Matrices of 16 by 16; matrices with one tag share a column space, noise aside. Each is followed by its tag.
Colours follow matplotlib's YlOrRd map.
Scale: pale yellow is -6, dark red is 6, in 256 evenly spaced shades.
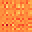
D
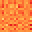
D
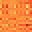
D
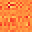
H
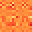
H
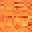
H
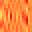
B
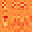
H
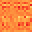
H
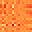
D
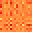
D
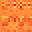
H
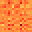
D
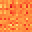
D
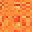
H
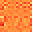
H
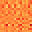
D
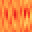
B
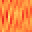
B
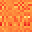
H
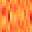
B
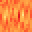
B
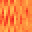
B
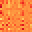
D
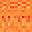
H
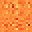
D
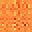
D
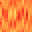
B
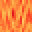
B
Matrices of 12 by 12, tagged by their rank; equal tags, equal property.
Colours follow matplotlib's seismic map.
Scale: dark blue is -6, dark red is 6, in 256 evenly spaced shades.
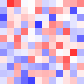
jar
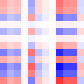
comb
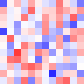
jar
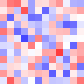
jar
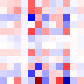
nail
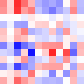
nail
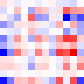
nail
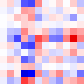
nail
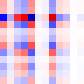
comb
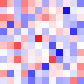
jar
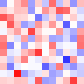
jar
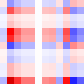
comb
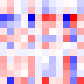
nail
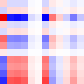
comb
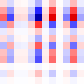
comb
